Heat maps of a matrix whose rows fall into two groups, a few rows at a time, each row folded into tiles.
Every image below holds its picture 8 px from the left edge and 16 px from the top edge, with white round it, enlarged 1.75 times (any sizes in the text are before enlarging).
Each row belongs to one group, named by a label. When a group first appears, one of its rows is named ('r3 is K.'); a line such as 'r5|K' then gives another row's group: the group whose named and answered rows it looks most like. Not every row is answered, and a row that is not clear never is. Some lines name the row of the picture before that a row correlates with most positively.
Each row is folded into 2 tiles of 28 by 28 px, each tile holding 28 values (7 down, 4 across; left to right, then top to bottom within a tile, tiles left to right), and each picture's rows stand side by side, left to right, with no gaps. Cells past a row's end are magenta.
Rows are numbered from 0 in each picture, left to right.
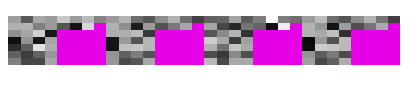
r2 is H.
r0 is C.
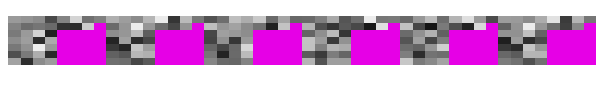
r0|H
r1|C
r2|C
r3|H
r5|C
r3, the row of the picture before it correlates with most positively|2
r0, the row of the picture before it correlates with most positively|2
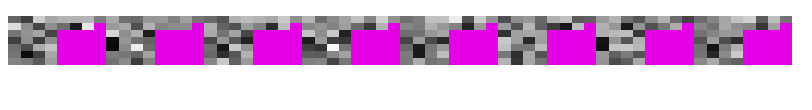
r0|C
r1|C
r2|C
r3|C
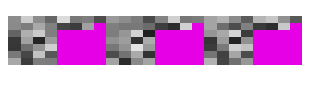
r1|H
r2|H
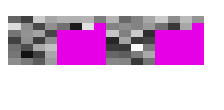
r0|C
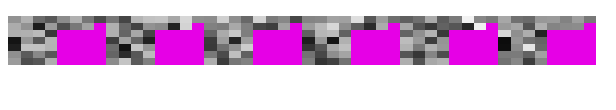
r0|H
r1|C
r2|H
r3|C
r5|C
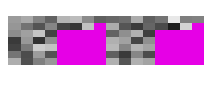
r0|H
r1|H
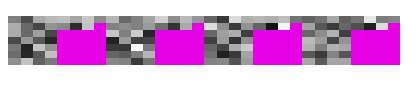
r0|C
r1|C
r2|C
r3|H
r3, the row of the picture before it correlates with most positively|1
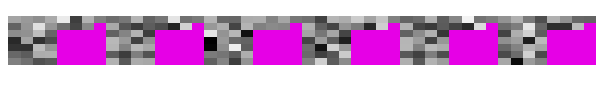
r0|C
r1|H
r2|C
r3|C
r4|H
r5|H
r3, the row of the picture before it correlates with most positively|0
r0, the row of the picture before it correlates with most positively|1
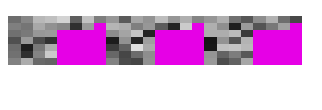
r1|C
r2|H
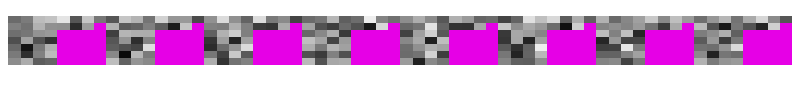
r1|H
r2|H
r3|H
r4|H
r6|C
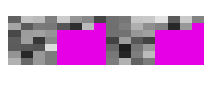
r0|H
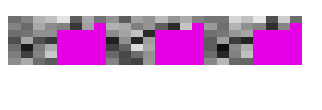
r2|C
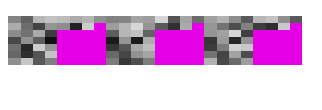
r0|C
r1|C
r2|H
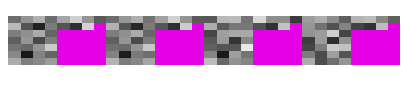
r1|H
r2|H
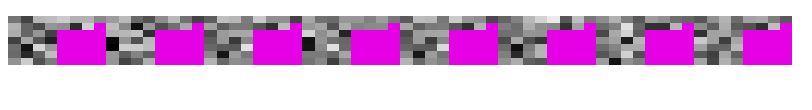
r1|H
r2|H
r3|C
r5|C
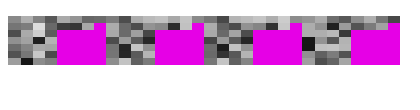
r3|H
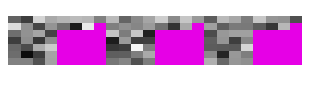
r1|C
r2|H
